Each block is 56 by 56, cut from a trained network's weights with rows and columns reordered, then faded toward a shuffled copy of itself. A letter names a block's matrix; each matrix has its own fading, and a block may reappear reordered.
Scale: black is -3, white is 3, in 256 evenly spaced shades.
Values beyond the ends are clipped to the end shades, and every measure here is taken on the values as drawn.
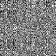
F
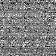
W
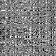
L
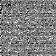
W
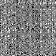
L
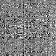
L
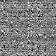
W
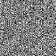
F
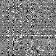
W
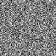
F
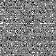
W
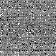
W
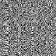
F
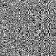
F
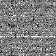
W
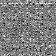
W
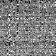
W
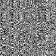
F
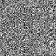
F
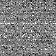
W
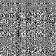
L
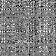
L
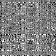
L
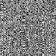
F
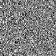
F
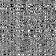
L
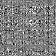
L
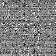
W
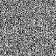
F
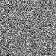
F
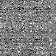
W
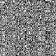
F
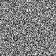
F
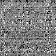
W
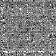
W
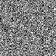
F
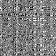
L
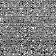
W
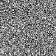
F
